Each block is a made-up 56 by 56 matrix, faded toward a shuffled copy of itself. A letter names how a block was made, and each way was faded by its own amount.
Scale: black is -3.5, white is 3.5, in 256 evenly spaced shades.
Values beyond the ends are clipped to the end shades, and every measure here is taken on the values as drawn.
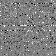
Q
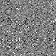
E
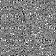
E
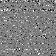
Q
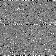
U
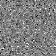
E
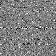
U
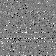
Q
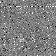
Q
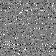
Q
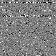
U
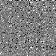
E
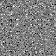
E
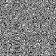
E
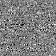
U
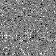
E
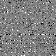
Q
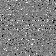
Q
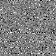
U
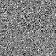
E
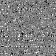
Q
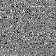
U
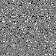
U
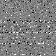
Q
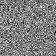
E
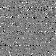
Q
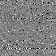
Q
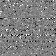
Q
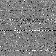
U
